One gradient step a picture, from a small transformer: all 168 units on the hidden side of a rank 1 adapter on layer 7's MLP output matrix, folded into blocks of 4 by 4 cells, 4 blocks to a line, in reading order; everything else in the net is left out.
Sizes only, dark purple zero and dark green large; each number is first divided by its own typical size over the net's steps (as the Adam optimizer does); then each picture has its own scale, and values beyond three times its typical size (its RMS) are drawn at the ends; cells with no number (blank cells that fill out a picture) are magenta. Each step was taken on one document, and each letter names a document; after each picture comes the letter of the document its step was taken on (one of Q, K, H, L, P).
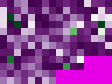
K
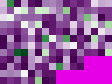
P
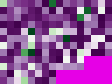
P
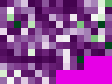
K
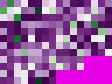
P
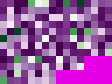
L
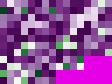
P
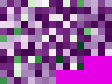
L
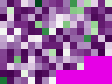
L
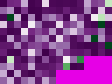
K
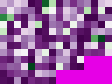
P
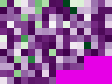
L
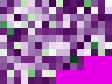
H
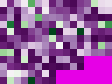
H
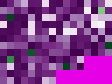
K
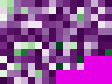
P
